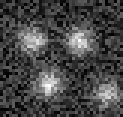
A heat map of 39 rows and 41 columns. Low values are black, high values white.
Mirror symmetry: none. Slope: none. Bumps: four. Average level on the scale: 30%.
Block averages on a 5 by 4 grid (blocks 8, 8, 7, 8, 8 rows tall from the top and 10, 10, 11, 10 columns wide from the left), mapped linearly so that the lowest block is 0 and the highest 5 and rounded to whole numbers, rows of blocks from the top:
0 0 0 0
2 3 4 0
1 2 1 0
0 5 1 2
0 1 0 3
